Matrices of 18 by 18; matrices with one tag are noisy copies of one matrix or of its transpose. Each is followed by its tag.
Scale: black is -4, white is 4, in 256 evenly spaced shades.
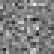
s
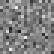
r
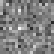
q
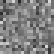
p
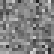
p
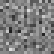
r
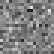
r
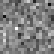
s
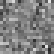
p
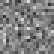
s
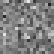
s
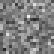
s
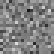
r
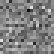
r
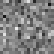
s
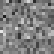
s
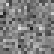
q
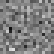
r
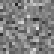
s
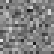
r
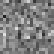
s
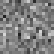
s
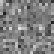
q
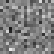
r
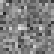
q
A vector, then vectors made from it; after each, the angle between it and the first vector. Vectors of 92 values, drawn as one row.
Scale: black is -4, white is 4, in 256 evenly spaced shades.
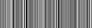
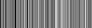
orthogonal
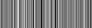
partly opposed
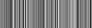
nearly opposite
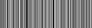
partly aligned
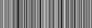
partly aligned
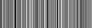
partly opposed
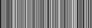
partly opposed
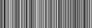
partly aligned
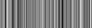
partly aligned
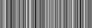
partly opposed
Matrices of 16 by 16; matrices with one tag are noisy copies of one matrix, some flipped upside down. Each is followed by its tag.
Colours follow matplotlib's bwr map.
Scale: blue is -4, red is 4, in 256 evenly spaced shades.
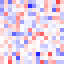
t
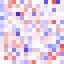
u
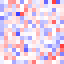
u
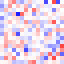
u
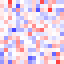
t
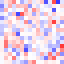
u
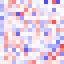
u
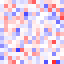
u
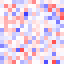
u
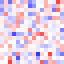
t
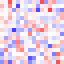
t
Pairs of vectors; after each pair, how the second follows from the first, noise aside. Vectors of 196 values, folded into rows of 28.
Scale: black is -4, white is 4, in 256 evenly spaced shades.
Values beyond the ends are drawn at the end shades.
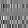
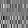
negated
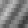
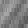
shrunk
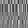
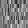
shuffled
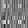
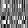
scaled up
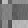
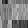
negated
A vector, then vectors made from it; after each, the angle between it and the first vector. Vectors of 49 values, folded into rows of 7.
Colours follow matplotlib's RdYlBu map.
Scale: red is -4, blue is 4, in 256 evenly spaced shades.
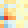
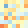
partly aligned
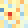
partly aligned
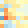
nearly parallel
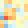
nearly parallel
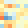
nearly opposite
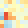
nearly parallel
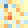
partly aligned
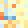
nearly opposite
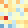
orthogonal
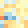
nearly opposite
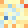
partly opposed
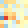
nearly parallel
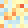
partly aligned
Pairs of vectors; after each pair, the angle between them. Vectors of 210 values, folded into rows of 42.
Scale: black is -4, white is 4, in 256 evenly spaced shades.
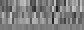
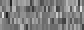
partly aligned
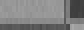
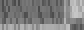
nearly opposite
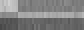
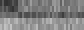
nearly opposite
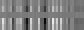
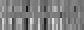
nearly parallel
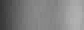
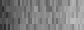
nearly parallel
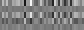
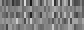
nearly opposite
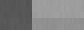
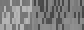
partly opposed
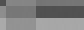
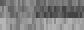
nearly parallel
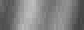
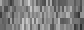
partly aligned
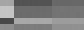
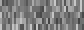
orthogonal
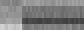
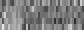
partly aligned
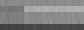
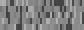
orthogonal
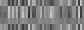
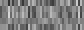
nearly parallel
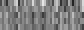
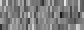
partly opposed
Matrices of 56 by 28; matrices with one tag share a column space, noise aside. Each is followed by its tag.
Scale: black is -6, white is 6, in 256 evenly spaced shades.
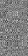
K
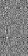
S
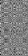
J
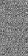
J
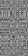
K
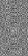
J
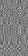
S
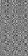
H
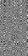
H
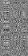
K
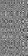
K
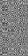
J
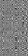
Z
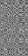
J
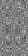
S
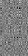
S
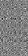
Z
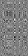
K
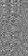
H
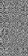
J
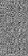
J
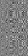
K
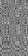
S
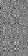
S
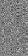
J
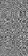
K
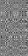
K
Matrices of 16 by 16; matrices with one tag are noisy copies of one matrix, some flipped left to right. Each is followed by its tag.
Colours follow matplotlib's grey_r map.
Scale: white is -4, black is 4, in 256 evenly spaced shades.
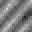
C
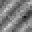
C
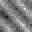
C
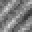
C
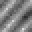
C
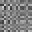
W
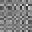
W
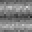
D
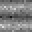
D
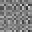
W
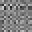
W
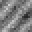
C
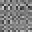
W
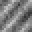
C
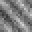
C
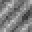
C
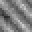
C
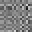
W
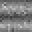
D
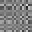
W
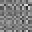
W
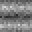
D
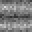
D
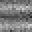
D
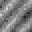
C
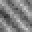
C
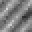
C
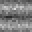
D
